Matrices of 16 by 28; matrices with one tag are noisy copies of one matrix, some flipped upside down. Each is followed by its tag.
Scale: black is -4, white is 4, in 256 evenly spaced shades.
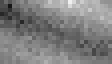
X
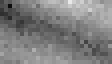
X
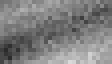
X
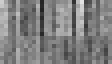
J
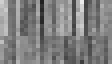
J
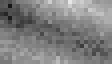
X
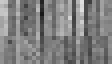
J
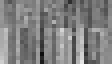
J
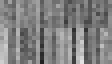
J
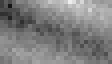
X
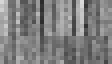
J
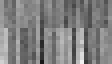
J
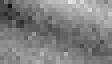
X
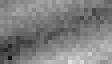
X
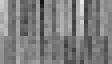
J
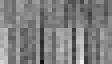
J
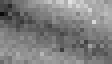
X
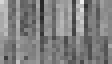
J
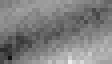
X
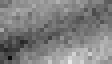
X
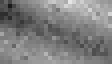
X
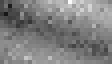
X
